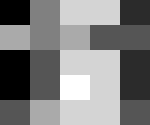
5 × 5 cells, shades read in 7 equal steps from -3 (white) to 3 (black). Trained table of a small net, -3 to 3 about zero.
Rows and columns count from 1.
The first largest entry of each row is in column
1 4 1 1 1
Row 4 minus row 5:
2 2 -1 0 1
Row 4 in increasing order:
-3 -2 1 2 3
